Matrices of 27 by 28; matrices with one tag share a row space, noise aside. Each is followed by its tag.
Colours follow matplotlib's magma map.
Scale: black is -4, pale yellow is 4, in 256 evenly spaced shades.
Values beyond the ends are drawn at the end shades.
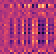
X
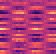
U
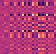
X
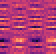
U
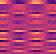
U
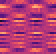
U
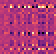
X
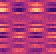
U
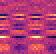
U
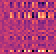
X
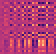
X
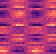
U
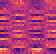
U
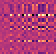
X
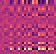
X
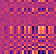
X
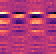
U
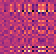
X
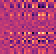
X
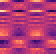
U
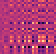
X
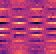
U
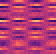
U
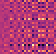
X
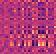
X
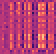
X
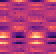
U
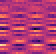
U
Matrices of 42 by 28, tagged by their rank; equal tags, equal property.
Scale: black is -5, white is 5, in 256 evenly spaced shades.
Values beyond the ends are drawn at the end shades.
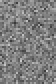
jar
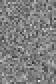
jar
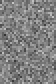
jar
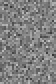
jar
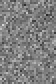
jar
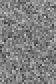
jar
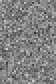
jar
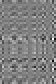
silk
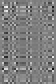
silk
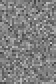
jar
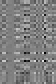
silk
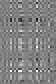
silk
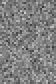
jar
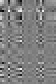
silk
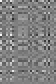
silk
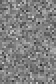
jar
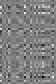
silk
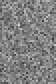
jar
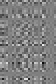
silk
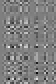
silk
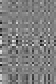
silk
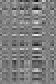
silk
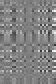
silk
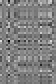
silk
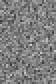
jar
